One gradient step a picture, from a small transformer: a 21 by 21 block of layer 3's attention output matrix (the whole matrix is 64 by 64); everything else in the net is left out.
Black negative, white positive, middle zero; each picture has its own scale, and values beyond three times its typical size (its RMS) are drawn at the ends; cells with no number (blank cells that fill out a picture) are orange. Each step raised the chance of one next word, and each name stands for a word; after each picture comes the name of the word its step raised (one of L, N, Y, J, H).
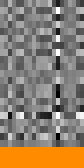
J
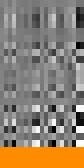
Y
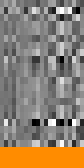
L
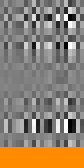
L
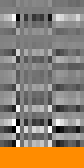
Y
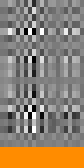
J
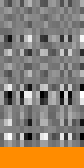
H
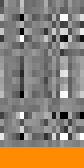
J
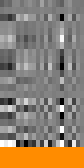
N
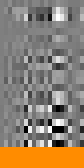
Y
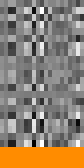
L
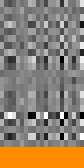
J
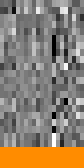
H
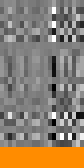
J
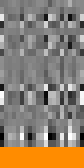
H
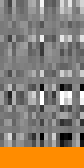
H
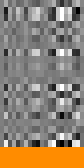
N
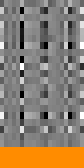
L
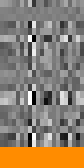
H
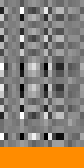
J
